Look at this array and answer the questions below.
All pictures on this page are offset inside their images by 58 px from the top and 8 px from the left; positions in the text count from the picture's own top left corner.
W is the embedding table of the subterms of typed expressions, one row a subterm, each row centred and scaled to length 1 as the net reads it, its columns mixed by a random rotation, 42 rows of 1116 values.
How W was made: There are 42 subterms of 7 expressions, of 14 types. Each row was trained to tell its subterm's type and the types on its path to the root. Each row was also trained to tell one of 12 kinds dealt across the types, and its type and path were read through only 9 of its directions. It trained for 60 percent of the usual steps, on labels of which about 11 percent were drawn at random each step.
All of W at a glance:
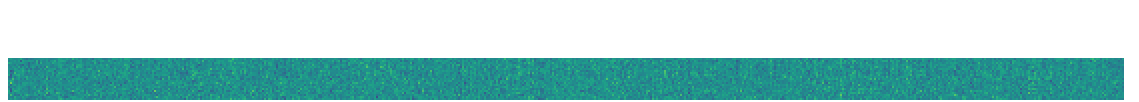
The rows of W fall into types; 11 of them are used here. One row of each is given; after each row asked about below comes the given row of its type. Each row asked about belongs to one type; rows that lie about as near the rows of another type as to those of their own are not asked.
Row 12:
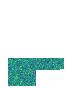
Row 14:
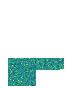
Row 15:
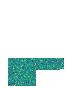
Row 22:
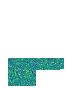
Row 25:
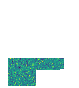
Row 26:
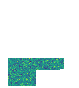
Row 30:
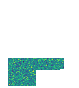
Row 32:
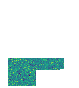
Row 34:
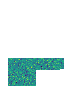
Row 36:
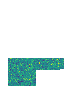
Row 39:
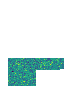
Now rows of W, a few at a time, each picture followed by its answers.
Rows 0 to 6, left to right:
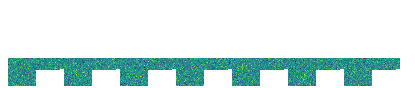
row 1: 25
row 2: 15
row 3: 26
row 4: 39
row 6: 15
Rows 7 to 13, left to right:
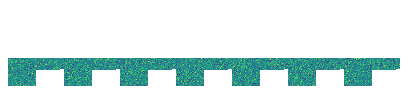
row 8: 30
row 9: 15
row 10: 15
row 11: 39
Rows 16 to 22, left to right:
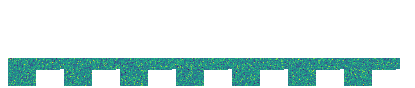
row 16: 12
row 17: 14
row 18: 14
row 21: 30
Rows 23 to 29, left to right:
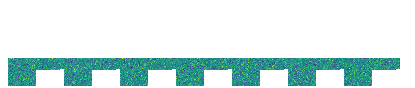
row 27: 22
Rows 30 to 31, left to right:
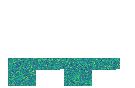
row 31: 14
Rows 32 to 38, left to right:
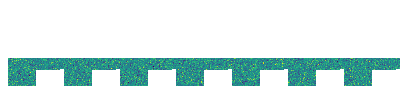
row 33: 12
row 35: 14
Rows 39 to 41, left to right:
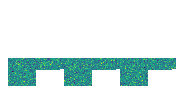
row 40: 39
